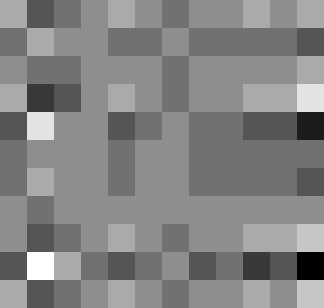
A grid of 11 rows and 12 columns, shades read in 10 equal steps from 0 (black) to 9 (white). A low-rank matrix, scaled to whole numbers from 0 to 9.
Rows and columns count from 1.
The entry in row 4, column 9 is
5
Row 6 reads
4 5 5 5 4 5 5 4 4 4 4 4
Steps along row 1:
down up up up down down up same up down up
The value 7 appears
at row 9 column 12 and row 11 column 12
